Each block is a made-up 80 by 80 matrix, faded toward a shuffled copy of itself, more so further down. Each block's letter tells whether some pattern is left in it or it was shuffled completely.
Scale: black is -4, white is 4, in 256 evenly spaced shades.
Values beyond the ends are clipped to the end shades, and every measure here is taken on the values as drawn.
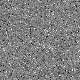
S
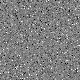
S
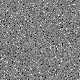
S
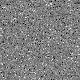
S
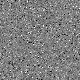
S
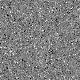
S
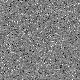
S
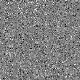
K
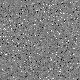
S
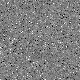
S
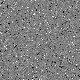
S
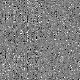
K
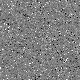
S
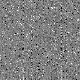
K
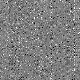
K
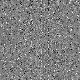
K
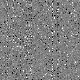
K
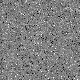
S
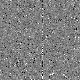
K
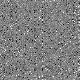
K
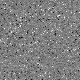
S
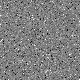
S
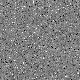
S
